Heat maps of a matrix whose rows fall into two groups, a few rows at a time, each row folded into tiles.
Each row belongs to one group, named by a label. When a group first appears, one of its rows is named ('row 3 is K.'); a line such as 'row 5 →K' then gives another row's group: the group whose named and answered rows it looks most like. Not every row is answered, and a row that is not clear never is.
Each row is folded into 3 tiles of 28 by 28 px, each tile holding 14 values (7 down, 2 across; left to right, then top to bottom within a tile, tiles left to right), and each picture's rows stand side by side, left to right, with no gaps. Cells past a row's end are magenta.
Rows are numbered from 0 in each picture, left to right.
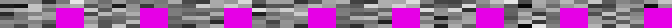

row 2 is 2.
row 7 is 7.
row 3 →7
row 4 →2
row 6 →2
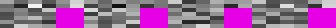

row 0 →2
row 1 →7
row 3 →2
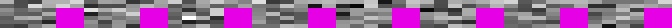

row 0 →2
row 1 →7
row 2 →2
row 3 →2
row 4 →7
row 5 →2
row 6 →2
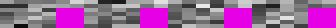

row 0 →7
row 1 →2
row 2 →2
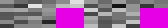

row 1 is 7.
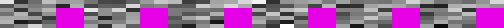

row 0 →2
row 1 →7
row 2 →2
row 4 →7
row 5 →7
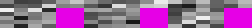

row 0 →7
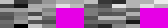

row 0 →2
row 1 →2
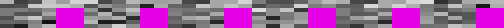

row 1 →2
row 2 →2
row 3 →7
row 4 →2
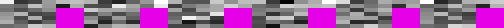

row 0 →2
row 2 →2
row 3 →2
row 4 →2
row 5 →2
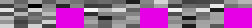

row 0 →7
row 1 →7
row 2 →7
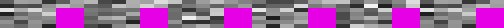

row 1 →2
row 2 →2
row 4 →2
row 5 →7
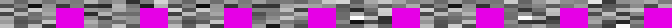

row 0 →7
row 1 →7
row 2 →7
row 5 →7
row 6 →2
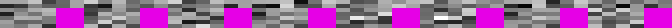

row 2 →2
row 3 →7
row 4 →2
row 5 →2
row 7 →7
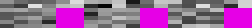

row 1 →7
